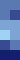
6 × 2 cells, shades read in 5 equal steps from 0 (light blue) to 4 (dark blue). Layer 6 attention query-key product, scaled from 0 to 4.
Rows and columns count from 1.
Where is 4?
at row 6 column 1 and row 6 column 2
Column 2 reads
2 3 1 1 2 4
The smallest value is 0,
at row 4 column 1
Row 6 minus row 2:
2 1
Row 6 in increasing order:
4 4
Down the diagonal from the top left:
2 3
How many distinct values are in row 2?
2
